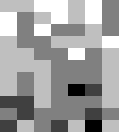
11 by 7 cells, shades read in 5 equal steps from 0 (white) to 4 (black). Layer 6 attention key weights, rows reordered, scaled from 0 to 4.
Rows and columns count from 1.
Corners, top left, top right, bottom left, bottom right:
1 2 3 1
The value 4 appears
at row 8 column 5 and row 11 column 6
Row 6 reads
1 1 1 2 2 2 1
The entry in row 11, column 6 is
4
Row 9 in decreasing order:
3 3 2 2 2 1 1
